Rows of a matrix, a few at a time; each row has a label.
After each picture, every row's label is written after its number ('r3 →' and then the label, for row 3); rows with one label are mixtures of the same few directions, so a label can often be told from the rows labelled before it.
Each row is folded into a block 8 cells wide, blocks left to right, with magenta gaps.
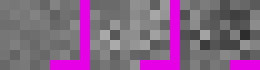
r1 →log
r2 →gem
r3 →gem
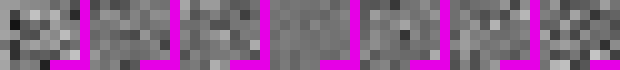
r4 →gem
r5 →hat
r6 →hat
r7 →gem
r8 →hat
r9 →gem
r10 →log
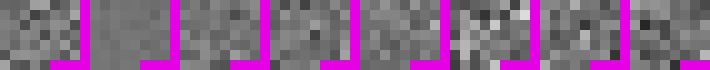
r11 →log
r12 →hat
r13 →log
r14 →hat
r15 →log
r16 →gem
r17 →hat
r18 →gem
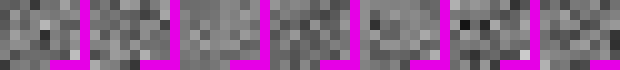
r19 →hat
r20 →log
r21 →gem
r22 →gem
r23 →gem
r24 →gem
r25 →hat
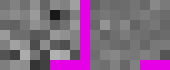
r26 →log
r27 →gem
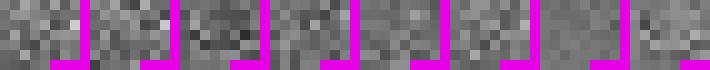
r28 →log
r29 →log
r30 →gem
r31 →gem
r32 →log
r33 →log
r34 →log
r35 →gem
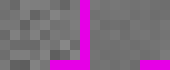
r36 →log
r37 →gem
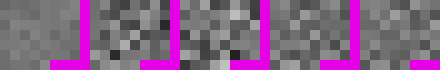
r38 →gem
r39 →log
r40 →log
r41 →log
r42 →log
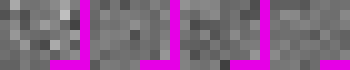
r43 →hat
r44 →hat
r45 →gem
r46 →hat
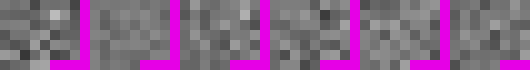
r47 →log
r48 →gem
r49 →hat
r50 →log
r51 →gem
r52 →hat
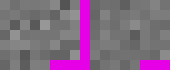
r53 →gem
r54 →hat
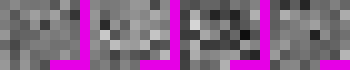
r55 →gem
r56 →gem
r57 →gem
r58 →hat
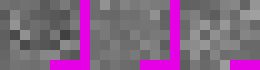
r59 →gem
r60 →hat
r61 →gem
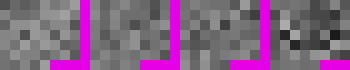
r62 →gem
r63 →hat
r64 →gem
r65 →gem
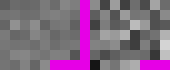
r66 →gem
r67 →hat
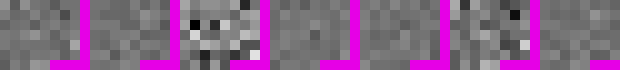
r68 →hat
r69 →log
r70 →gem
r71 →hat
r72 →hat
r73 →hat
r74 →log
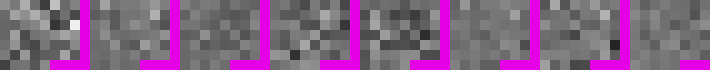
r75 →log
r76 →hat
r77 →gem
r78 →log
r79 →gem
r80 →hat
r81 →hat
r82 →hat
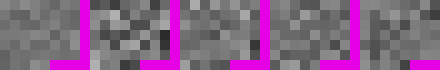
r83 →hat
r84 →hat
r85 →hat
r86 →log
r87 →gem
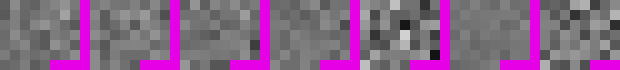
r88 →hat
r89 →gem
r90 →hat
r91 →log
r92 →hat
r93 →log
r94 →log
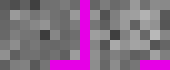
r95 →hat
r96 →gem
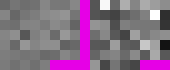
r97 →gem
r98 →hat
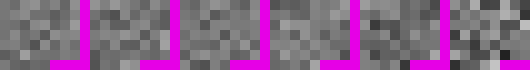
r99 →log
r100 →hat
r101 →log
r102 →gem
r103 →gem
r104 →log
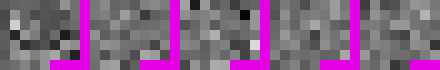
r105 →gem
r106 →log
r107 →hat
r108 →hat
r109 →hat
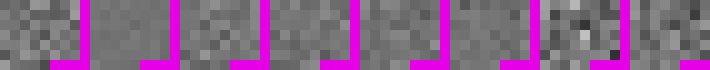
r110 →log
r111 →hat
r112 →log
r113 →log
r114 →hat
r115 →hat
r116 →hat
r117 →hat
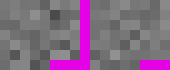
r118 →log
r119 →log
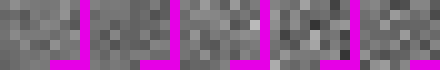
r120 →hat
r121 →gem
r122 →log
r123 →hat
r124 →log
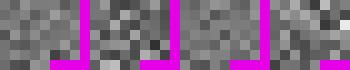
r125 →log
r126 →log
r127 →log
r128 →log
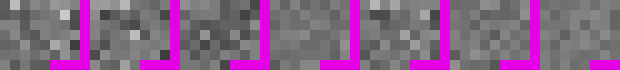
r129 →hat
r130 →hat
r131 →gem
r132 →hat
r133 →hat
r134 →log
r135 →gem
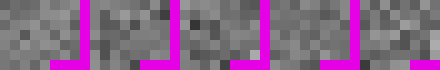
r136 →gem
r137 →gem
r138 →gem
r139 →log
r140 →hat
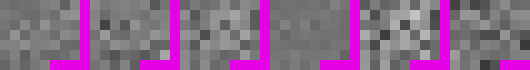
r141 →gem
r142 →gem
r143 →gem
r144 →gem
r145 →gem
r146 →hat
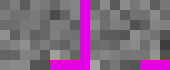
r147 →log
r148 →hat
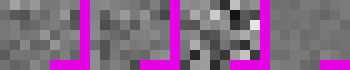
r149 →hat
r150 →gem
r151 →log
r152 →log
